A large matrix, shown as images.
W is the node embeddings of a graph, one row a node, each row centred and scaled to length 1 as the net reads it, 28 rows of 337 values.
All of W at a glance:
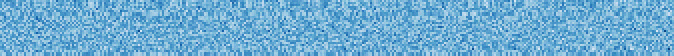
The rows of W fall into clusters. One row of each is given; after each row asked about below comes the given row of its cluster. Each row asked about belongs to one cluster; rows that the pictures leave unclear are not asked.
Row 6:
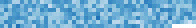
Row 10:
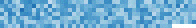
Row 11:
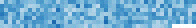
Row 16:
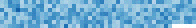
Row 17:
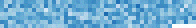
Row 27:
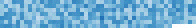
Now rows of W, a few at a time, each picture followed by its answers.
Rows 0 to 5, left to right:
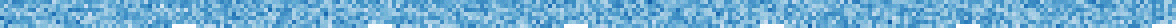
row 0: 17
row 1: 10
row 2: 17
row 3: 10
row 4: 11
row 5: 27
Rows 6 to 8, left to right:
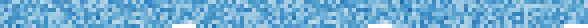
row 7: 6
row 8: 16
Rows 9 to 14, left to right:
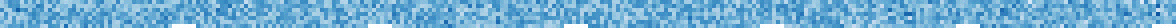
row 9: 16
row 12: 27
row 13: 11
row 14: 10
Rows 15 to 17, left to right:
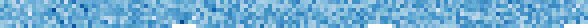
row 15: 11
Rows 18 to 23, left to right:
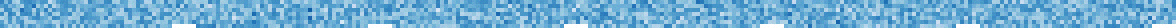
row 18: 10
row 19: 27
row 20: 17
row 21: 6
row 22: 11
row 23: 6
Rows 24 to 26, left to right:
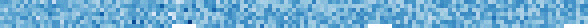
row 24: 6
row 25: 16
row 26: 27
